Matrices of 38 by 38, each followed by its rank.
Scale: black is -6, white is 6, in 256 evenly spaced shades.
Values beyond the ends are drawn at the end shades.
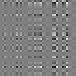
one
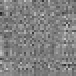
five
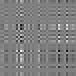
one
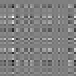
one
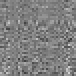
five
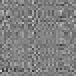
five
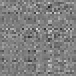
five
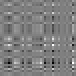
one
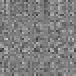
five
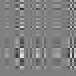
one
